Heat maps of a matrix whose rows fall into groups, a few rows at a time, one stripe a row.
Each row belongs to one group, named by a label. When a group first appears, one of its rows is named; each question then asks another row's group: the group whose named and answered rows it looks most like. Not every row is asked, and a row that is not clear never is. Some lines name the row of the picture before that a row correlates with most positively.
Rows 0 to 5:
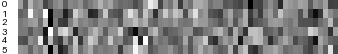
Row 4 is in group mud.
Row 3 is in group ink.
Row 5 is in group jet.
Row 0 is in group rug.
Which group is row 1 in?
jet
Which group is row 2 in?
jet
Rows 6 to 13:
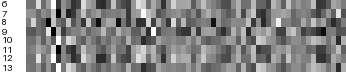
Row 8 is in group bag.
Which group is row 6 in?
jet
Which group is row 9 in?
mud
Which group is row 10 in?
ink
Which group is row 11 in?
jet
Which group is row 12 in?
jet
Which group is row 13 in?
ink
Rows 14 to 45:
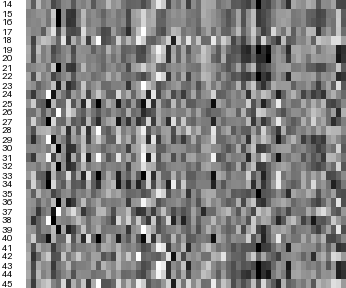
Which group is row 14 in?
rug
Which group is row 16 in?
jet
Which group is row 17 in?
jet
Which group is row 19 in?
rug
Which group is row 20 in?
rug
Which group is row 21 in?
jet
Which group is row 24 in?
mud
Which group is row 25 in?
bag
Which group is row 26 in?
ink
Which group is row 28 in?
mud
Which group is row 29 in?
mud
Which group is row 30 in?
jet
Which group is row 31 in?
mud
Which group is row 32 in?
jet
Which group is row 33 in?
bag
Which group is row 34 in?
bag
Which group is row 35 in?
rug
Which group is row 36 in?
jet
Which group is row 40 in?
bag
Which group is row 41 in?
rug
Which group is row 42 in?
mud
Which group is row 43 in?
rug
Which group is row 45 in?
mud
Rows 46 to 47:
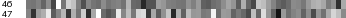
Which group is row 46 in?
ink
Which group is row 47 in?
mud
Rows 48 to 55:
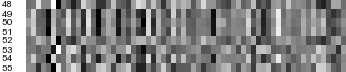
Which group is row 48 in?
jet
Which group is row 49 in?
bag
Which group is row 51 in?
bag
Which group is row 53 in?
ink
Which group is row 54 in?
bag
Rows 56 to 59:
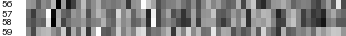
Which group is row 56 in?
jet
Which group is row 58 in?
mud
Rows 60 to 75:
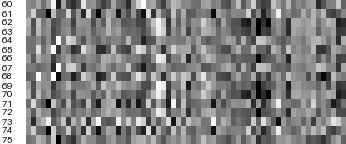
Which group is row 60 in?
jet
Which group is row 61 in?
bag
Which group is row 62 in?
rug
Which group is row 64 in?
ink
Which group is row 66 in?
rug
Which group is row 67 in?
ink
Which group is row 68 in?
jet
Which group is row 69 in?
rug
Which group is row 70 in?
rug
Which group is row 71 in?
bag
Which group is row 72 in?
rug
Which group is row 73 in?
mud
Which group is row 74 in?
bag
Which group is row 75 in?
jet
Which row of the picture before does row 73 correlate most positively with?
59
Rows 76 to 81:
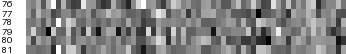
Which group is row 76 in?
jet
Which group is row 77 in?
rug
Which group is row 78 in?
ink
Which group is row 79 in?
bag
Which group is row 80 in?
rug
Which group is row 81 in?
ink
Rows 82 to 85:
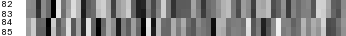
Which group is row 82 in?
ink
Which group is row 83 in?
ink
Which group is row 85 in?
bag
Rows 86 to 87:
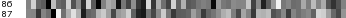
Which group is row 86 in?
bag
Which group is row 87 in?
ink
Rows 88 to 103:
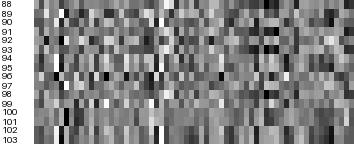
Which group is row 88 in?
rug
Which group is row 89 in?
jet
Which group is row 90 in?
mud
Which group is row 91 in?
rug
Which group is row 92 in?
ink
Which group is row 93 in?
rug
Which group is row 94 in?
mud
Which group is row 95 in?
mud
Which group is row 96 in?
bag
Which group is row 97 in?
ink
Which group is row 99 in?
mud
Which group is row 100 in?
jet
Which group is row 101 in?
jet
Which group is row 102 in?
mud
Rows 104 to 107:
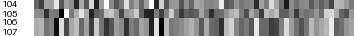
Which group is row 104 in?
mud
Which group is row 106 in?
bag
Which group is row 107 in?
bag
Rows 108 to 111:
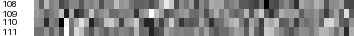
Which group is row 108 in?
rug
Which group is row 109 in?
jet
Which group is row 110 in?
ink
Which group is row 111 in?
ink
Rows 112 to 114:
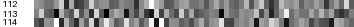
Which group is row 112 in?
jet
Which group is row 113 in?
bag
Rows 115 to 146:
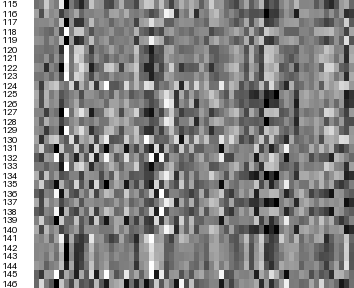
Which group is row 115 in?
jet
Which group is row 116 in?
rug
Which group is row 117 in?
jet
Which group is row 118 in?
ink
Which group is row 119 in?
jet
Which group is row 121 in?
ink
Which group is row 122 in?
ink
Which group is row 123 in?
ink
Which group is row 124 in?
mud
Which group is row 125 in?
rug
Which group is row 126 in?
rug
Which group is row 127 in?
ink
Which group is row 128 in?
rug
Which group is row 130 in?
mud
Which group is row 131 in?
bag
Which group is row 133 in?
ink
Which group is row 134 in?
rug
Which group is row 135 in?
bag
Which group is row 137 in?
rug
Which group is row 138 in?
mud
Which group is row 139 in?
bag
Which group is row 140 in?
rug
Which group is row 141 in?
jet
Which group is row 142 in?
jet
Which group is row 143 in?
jet
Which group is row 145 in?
mud
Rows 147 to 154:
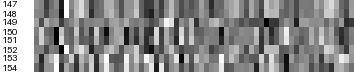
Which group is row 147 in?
ink
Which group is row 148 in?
ink
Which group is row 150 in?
bag
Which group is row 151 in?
bag
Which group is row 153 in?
mud
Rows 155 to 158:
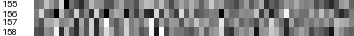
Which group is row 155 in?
jet
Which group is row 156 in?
bag
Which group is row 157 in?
mud
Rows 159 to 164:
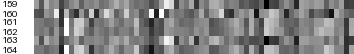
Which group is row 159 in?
rug
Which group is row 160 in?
mud
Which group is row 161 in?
ink
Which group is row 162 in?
ink
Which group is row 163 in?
rug
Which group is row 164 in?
ink
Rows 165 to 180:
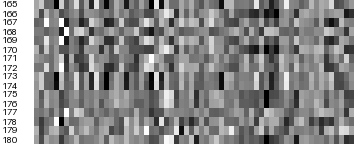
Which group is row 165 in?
bag
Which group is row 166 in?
rug
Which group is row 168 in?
ink
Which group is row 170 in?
rug
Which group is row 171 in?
jet
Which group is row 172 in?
jet
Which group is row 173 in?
bag
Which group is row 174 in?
bag
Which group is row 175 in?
rug
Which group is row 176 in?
rug
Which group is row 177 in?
ink
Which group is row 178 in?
mud
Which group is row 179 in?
mud
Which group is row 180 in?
rug
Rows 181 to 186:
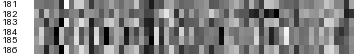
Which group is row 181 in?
ink
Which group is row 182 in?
rug
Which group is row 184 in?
bag
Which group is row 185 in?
bag
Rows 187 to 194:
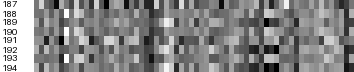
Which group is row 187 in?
bag
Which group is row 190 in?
ink
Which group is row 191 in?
ink
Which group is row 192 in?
rug
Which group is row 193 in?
ink
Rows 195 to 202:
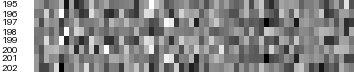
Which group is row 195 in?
jet
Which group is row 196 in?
jet
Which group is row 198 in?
ink
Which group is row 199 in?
jet
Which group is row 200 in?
mud
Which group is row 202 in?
mud
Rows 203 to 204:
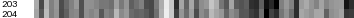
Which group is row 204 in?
rug
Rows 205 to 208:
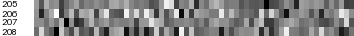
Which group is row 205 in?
rug
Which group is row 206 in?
mud
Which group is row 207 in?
jet
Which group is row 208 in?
bag
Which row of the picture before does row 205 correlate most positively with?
204
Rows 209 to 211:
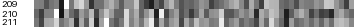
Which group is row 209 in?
ink
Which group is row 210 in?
mud
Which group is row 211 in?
mud
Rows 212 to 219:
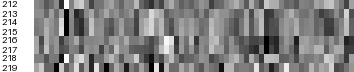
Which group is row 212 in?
ink
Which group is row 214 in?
jet
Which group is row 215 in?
jet
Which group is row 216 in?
rug
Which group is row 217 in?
rug
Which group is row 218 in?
ink
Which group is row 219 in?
bag
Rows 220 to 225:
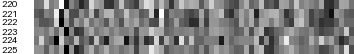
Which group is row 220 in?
jet
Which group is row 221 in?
mud
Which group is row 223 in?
jet
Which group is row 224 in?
bag
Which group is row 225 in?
jet
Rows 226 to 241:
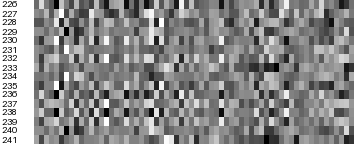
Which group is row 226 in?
bag
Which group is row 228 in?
mud
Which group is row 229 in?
jet
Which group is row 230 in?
mud
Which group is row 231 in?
ink
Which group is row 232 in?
mud
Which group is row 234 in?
ink
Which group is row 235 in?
mud
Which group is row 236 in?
bag
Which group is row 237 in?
mud
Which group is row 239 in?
mud
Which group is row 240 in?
jet
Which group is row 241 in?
rug
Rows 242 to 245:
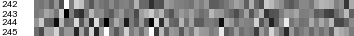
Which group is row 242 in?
ink
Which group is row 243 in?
jet
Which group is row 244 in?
bag
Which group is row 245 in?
mud
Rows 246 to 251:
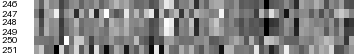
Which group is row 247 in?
mud
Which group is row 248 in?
rug
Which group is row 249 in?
rug
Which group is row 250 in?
ink
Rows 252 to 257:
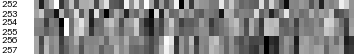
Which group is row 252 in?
mud
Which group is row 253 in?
bag
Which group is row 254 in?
ink
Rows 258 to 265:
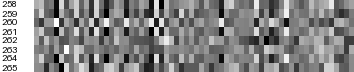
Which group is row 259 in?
bag
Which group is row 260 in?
mud
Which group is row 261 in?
bag
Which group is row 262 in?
rug
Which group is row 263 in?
ink
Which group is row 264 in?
bag
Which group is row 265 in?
ink
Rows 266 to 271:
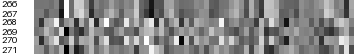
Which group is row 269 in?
jet
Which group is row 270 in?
mud
